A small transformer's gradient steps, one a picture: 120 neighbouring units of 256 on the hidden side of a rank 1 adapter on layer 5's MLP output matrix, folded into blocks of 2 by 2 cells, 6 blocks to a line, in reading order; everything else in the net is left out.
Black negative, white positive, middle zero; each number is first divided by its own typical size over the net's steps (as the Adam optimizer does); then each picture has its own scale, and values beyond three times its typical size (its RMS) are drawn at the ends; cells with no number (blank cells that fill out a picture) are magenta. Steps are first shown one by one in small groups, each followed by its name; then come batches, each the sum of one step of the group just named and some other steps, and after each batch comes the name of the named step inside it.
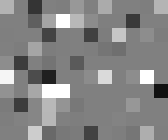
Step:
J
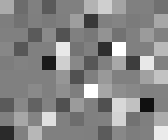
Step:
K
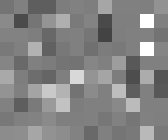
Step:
J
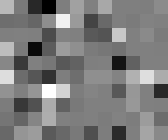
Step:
J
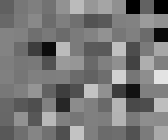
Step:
K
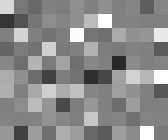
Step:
J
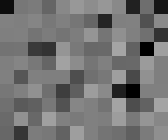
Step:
K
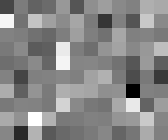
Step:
K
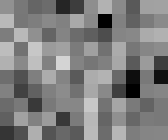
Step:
K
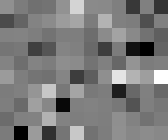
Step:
J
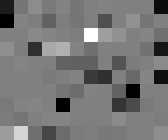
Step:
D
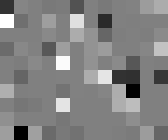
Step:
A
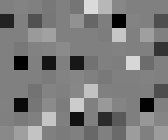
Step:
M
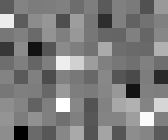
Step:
A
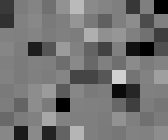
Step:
D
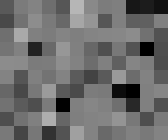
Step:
D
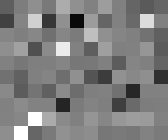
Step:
D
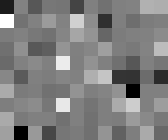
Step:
A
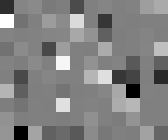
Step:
A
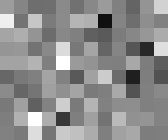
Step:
A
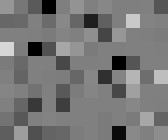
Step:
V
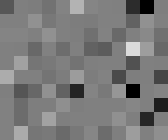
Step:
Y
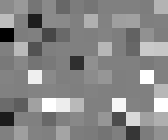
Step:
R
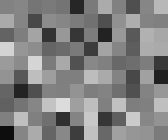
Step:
R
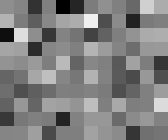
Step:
R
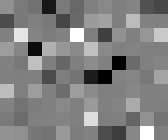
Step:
V
